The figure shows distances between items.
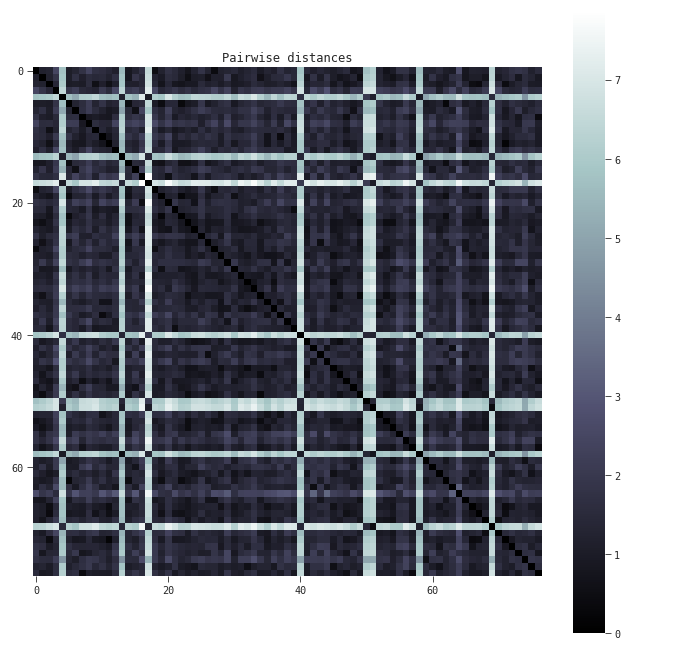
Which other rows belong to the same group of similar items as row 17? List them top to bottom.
4, 13, 40, 50, 51, 58, 69
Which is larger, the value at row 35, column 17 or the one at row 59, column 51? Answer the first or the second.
the first
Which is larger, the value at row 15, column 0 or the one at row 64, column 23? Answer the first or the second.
the second
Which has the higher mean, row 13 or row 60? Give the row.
13
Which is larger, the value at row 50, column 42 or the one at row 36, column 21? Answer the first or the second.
the first
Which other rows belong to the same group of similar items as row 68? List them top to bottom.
0, 1, 2, 3, 5, 6, 7, 8, 9, 10, 11, 12, 14, 15, 16, 18, 19, 20, 21, 22, 23, 24, 25, 26, 27, 28, 29, 30, 31, 32, 33, 34, 35, 36, 37, 38, 39, 41, 42, 43, 44, 45, 46, 47, 48, 49, 52, 53, 54, 55, 56, 57, 59, 60, 61, 62, 63, 64, 65, 66, 67, 70, 71, 72, 73, 74, 75, 76
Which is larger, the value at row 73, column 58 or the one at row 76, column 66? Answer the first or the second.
the first
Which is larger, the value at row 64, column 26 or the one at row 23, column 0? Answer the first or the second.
the first
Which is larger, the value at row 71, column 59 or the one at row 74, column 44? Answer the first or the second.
the second
